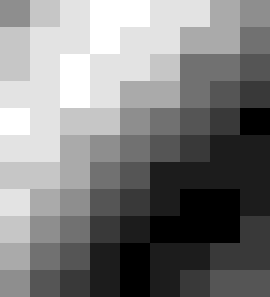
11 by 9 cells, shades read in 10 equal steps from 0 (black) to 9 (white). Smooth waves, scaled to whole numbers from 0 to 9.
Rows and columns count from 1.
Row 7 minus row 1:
2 0 -2 -5 -6 -7 -7 -5 -4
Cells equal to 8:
17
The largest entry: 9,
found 6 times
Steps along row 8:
down down down down down down same up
